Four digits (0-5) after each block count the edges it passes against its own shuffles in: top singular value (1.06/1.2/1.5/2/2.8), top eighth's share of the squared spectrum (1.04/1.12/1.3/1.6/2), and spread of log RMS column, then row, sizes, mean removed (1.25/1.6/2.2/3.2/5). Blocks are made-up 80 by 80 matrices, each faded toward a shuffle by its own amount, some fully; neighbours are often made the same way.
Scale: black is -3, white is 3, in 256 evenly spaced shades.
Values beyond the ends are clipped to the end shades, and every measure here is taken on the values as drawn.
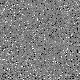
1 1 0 1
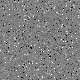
0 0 0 0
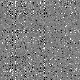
2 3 3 2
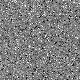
2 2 0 0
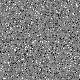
0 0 0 0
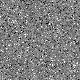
2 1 0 0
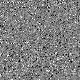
1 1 0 1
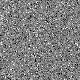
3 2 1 0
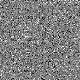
3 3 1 1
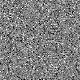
3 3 1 0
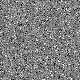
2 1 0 0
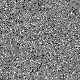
0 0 0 0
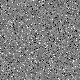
1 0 0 0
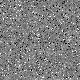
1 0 0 0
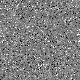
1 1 0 1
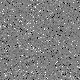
0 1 0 0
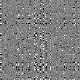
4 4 3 3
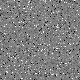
1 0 0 0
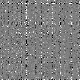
4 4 3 2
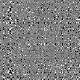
4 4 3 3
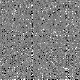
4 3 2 2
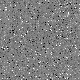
1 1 0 0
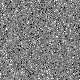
0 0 0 0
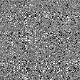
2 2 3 3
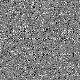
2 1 1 2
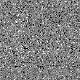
1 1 2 2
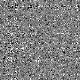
1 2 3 3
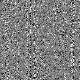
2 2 3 0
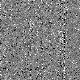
2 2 2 0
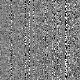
2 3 4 0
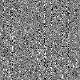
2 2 3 0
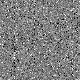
1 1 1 0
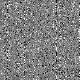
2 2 3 0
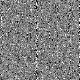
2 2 3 0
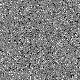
0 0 1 0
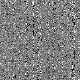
2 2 3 0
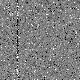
2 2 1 0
